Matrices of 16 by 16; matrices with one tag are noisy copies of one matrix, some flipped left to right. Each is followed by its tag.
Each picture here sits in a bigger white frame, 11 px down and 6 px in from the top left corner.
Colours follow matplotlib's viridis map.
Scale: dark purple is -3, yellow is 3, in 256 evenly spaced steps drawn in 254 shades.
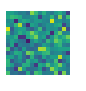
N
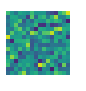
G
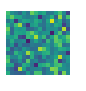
N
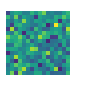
N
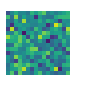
N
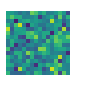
N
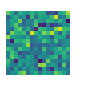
G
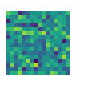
G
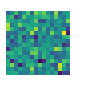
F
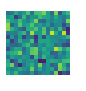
F
